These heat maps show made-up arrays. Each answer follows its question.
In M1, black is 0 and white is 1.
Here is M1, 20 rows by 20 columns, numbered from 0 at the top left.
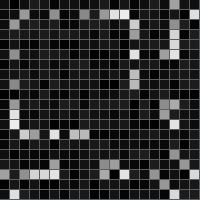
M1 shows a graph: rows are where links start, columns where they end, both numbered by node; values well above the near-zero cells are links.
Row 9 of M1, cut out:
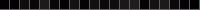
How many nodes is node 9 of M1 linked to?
0
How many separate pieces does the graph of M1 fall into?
4
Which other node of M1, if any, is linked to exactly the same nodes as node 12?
node 19
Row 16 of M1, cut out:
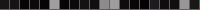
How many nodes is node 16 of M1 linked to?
4
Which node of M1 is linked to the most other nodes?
node 17
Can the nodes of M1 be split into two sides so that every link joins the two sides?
yes
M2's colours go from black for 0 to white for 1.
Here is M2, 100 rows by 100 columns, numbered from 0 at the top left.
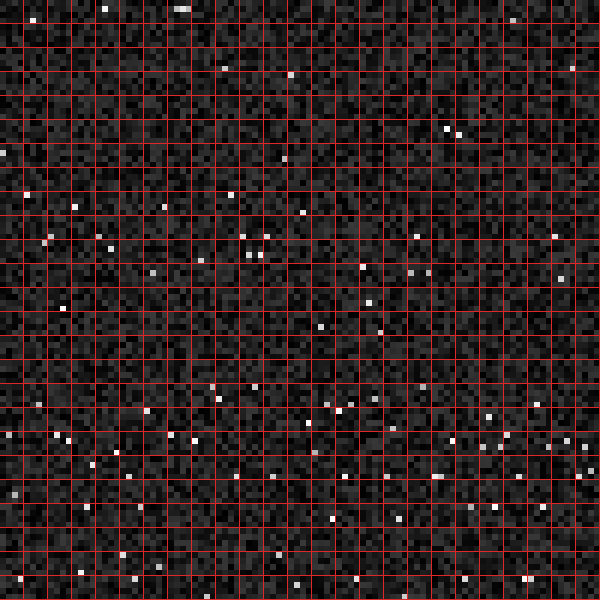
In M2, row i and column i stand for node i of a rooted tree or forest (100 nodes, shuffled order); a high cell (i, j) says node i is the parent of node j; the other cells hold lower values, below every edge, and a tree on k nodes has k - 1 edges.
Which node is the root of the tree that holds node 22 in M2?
79
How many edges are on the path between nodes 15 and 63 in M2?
6
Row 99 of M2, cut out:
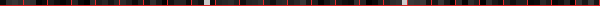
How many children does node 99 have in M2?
2
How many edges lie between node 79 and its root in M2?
0
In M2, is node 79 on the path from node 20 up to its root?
yes
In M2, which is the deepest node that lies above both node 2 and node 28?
72
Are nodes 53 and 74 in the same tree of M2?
no
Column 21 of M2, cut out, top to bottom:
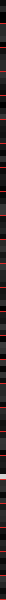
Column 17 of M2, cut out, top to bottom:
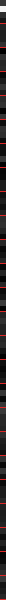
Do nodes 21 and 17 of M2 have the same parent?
no
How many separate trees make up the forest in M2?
2
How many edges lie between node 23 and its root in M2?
3
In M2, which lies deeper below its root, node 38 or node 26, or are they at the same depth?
the same depth
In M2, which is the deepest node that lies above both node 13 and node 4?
73
